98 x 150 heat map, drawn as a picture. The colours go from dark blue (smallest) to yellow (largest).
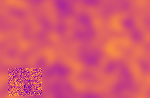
Odd patch: rougher, in the bottom left. Stripes: none. Mirror symmetry: none. Ninth with the highest average: middle right.
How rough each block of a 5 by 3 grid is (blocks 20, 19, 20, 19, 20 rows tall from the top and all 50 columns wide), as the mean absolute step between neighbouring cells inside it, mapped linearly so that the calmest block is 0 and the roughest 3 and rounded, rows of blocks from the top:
000 | 000 | 000 | 200 | 300
